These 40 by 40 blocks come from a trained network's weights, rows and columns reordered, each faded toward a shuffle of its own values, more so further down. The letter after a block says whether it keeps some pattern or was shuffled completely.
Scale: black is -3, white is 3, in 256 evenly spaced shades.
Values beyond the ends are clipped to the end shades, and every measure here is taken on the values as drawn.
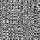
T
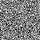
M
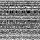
T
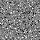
M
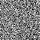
M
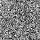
M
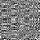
T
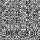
T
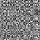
T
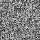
M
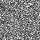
M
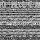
T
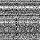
T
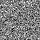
M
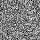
M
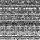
T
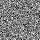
M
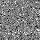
M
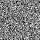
M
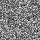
M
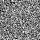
M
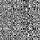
T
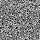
M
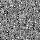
M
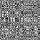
T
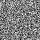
M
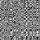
T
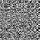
T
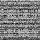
T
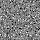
M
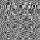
T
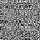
T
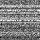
T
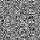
T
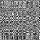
T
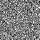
M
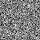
M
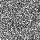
M
